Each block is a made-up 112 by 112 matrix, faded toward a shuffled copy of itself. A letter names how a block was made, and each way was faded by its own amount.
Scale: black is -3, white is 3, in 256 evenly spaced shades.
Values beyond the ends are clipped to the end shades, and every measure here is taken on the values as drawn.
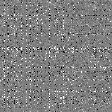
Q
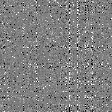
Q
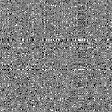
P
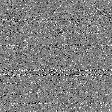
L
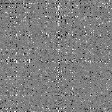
Q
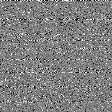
L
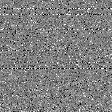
L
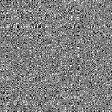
P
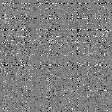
Q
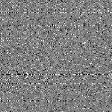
P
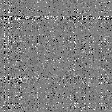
Q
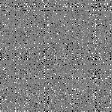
Q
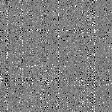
Q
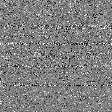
L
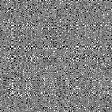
P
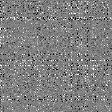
Q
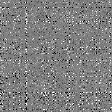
Q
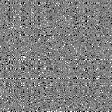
P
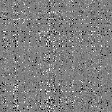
Q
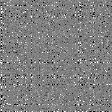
Q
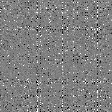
Q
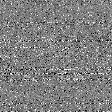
L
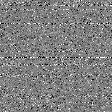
L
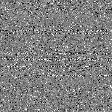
L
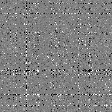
Q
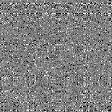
P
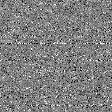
L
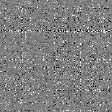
Q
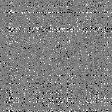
Q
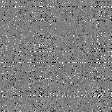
Q
